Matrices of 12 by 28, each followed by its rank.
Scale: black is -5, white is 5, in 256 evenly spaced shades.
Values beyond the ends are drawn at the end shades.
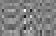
two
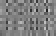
two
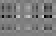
one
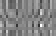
two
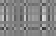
one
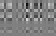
one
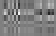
one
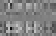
two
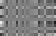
one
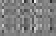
two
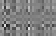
two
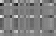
one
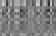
two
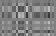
one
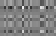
one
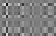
one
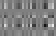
one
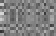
two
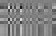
one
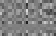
two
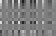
one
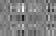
two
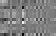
two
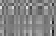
two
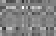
two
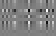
one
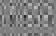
two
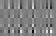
one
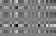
one
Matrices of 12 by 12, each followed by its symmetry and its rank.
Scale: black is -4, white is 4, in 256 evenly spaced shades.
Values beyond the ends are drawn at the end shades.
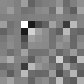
symmetric, rank two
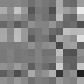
neither, rank two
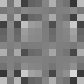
symmetric, rank one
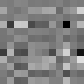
neither, rank two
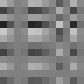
neither, rank one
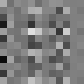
neither, rank two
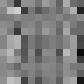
neither, rank two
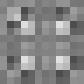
symmetric, rank two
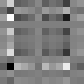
neither, rank one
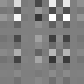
neither, rank one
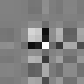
symmetric, rank one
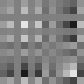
symmetric, rank one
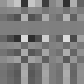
neither, rank one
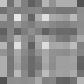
symmetric, rank two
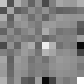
symmetric, rank two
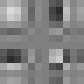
symmetric, rank one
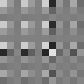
symmetric, rank one
